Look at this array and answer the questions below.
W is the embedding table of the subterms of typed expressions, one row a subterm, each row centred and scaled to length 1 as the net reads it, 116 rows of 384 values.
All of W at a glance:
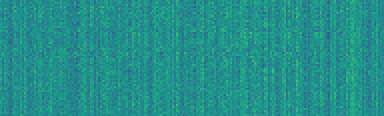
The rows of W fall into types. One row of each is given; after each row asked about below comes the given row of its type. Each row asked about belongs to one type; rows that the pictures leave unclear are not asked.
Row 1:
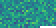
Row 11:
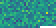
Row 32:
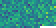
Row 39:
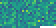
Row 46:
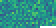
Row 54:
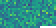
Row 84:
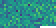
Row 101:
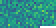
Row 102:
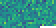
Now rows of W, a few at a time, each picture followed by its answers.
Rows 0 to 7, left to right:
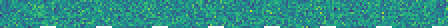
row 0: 46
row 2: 11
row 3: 32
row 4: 102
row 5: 101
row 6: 11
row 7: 11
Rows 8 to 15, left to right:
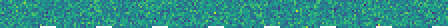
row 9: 1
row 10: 101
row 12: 11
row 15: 84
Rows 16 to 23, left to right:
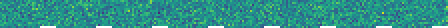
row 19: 1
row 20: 84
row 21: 101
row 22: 11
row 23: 32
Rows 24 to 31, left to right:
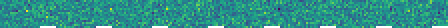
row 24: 46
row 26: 54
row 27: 32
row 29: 102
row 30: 101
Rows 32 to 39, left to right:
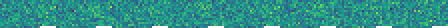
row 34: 102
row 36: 32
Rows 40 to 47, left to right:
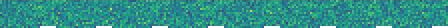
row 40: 101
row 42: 101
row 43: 101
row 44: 102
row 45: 84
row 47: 84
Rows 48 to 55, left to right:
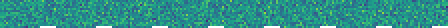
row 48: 11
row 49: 54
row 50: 39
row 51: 54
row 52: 32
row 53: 102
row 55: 102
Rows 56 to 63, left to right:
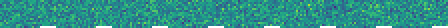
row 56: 32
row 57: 32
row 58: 1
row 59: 11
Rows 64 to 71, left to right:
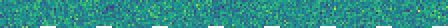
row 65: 39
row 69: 54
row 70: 1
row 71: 46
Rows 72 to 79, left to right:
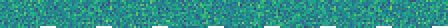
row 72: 1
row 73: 1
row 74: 1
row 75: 11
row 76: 54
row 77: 32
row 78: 1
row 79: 101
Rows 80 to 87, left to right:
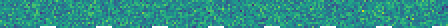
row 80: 54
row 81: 46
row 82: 84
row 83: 1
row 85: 11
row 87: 39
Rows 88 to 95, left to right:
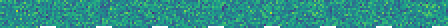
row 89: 11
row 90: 84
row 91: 101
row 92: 32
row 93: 46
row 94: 54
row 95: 46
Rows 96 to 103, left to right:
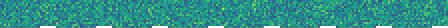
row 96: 84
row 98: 102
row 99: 54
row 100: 32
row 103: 46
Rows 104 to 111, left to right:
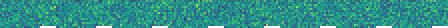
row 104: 32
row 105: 102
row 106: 101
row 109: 1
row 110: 11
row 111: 101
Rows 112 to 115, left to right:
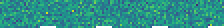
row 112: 11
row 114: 101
